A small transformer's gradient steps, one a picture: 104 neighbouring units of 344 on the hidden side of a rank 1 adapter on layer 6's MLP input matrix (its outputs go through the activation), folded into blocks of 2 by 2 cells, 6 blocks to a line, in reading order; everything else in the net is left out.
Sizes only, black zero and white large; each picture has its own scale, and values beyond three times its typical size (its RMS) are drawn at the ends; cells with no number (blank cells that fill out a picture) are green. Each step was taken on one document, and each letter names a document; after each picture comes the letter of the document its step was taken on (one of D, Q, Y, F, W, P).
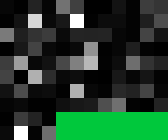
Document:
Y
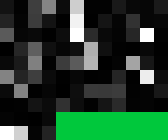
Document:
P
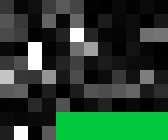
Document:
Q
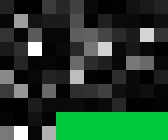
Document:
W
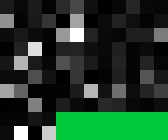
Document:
Q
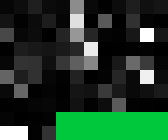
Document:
P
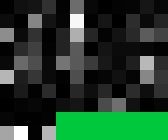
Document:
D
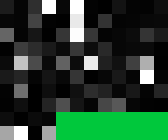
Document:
D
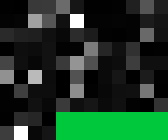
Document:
Y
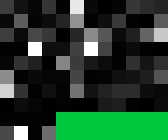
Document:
W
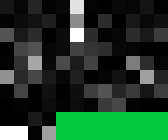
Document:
D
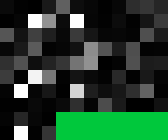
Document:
Y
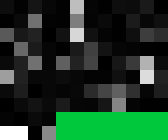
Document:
D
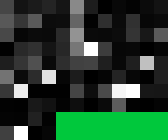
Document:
D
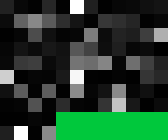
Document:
W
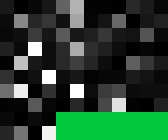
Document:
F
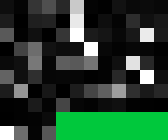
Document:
P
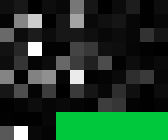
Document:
F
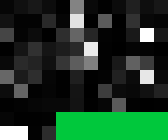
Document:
P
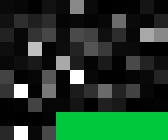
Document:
W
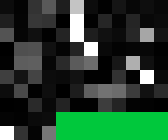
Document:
P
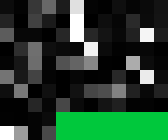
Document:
P
